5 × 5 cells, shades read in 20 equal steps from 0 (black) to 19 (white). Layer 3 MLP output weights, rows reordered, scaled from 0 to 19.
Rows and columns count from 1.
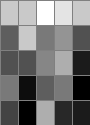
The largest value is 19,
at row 1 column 3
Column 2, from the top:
15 15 6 1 0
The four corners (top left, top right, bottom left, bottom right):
15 15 5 2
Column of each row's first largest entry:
3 2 4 1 3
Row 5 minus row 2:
-2 -15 4 -8 -4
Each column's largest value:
15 15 19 17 15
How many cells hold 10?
1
